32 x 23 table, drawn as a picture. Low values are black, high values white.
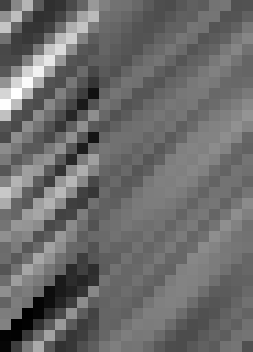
Average level on the scale: 40%. Seam: vertical, 40% of the way across, the right part calmer. Ninth with the lowest average: bottom left. Histogram: heavy tails on both sides. Grain: diagonal, up to the right.
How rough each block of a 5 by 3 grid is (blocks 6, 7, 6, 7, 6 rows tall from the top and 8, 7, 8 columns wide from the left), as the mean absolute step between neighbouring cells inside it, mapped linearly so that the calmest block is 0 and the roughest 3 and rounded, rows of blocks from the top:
3 0 0 / 3 1 0 / 3 0 0 / 2 0 0 / 3 0 0
